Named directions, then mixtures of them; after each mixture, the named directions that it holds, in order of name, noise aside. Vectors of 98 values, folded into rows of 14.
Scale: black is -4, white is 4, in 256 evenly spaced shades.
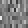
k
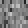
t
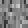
t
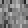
t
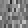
k, t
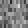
k, t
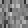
t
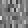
k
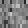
t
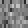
t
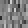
k, t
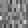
k, t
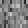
t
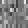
k, t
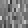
k, t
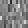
k, t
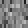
t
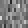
k, t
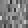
k, t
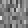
k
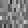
k, t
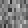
k, t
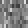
t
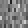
k, t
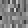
k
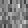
k, t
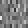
k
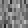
k, t
